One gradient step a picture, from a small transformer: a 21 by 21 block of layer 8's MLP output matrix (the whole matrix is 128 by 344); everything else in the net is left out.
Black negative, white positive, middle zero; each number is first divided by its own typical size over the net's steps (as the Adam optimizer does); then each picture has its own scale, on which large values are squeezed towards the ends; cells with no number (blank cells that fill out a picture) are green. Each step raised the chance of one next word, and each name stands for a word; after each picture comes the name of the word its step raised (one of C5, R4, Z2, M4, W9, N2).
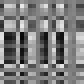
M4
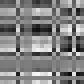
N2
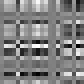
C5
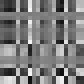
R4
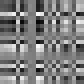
R4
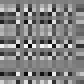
C5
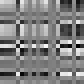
C5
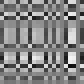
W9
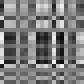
M4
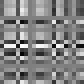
C5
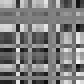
M4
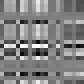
C5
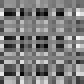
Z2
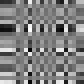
N2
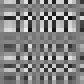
W9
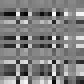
Z2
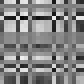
W9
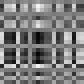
M4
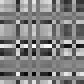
C5
